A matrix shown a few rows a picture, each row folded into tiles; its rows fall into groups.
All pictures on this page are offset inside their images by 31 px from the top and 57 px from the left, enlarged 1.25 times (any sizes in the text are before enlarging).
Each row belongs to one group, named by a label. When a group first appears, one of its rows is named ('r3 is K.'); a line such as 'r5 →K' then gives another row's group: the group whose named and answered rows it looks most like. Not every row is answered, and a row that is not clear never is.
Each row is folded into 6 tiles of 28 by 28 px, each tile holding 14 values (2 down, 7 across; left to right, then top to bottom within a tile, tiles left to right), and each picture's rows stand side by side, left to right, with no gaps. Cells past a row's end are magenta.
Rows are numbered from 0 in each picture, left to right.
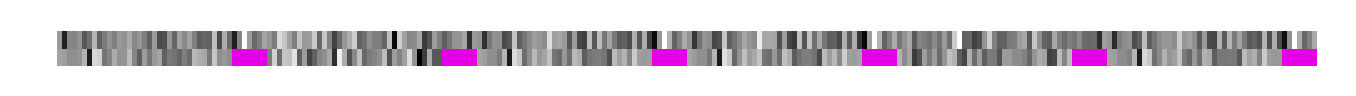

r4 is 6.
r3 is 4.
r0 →4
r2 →4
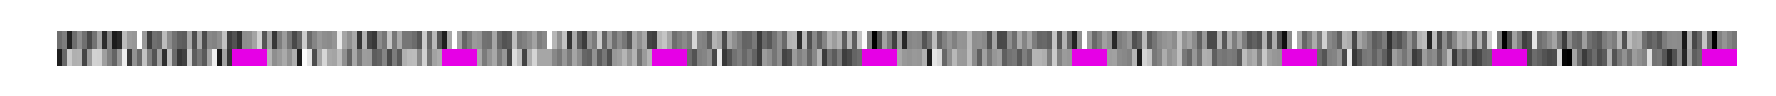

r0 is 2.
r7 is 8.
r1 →4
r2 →4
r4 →4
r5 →4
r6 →8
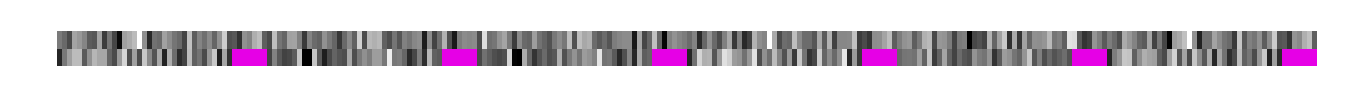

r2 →8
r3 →2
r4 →8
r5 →2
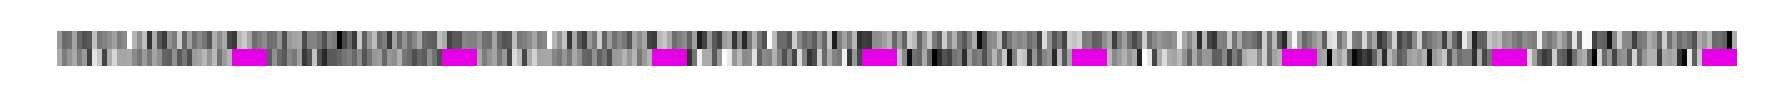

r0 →4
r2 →4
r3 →2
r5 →4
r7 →6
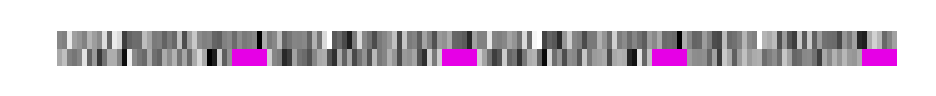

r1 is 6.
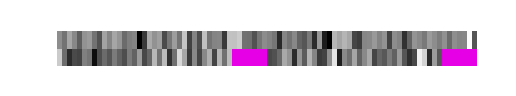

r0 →6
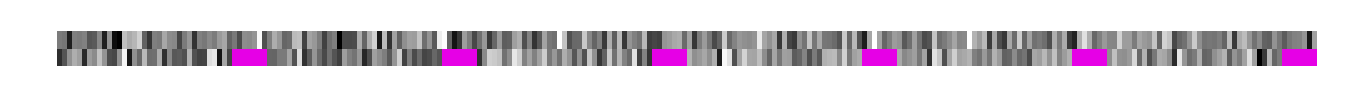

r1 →8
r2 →2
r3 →4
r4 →4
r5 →6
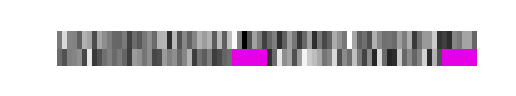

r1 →2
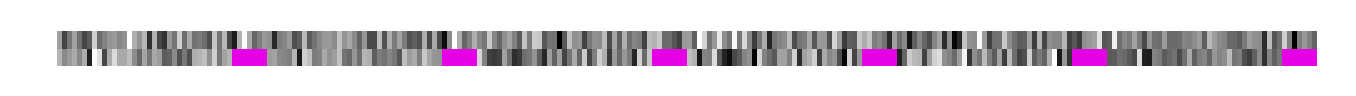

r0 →4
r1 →4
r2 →6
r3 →6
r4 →2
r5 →8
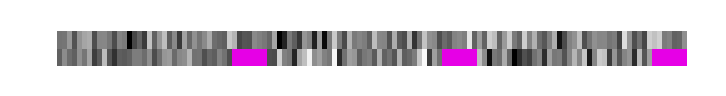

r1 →2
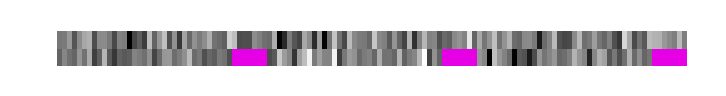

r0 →8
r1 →2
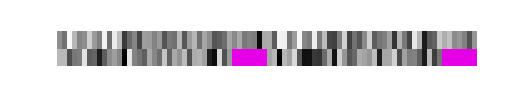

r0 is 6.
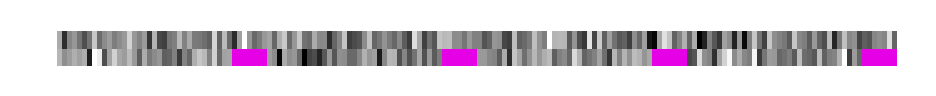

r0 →4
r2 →4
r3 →2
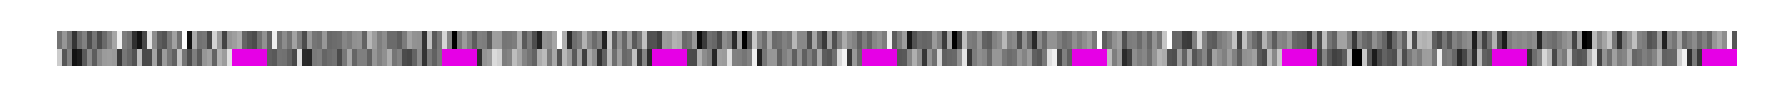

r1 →8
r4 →2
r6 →8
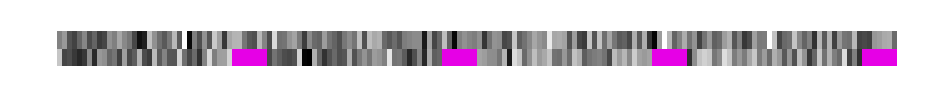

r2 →4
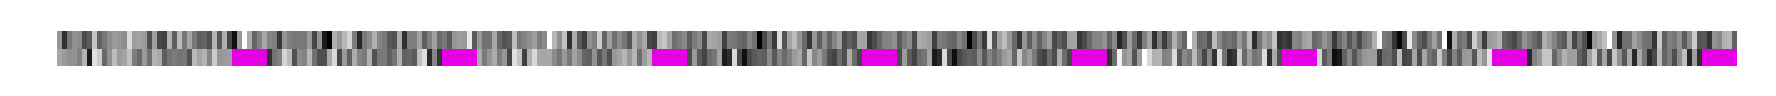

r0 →4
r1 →2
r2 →4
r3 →8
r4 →8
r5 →2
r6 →6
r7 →2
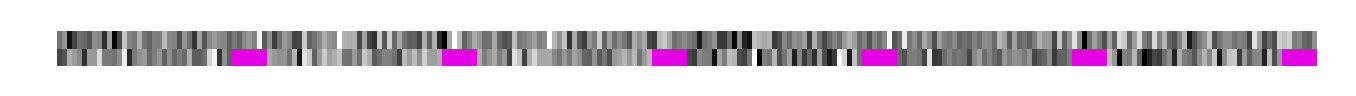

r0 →2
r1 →4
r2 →4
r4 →8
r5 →6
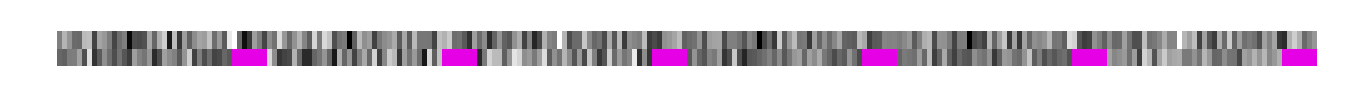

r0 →8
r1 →6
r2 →2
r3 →8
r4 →8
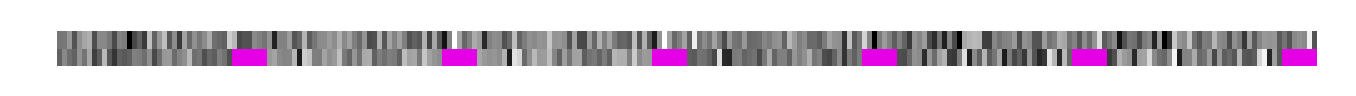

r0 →8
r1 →4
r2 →4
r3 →8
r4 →2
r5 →2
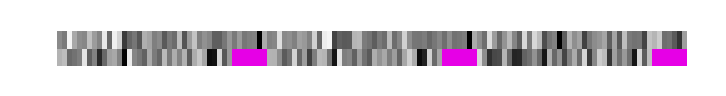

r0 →6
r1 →6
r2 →6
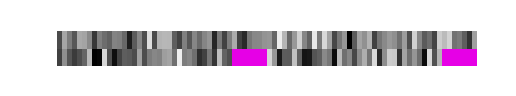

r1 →6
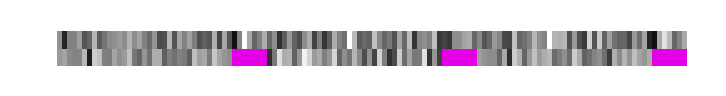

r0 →4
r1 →2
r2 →4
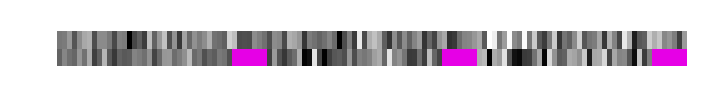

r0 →8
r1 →8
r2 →6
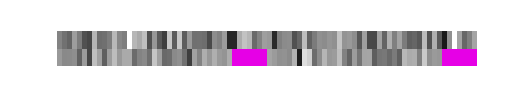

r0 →4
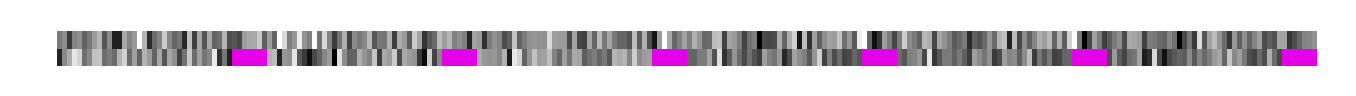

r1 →6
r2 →4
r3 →8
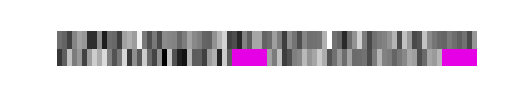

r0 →2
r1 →6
